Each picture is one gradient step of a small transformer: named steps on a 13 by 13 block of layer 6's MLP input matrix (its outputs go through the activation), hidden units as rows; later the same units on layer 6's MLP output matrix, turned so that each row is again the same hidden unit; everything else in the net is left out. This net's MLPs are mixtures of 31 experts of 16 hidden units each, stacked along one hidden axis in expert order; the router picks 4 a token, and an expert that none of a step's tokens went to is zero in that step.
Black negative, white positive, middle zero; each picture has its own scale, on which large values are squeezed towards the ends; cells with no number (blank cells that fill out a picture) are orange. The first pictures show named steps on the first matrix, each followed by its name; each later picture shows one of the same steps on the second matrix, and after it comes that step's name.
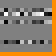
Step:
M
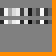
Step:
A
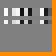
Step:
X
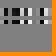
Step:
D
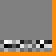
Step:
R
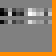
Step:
X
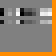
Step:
A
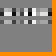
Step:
D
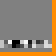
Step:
R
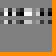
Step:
D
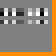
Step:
X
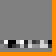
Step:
R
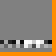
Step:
R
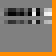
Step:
A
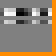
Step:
A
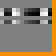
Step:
A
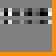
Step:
X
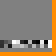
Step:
R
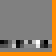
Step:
R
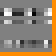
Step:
M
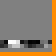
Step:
R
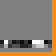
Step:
R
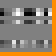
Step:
M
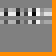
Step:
D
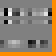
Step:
M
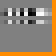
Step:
D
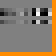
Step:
D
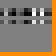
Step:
X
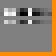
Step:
D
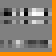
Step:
M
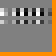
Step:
A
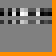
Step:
D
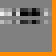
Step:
X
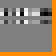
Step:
D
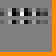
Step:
X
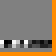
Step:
R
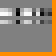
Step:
D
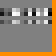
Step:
D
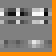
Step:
M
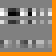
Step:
M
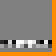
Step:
R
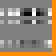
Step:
M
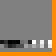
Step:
R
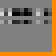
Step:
X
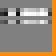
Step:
X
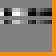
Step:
D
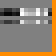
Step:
A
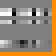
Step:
M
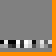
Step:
R
